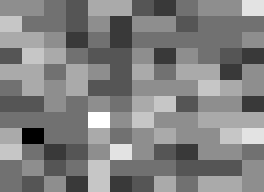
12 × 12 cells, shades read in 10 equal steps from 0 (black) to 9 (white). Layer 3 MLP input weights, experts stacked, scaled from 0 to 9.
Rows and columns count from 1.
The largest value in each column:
7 7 6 6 9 8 7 7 6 7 7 8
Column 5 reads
6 5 4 3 5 3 5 9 6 5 7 7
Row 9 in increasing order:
0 4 4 4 5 5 5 6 6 6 7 8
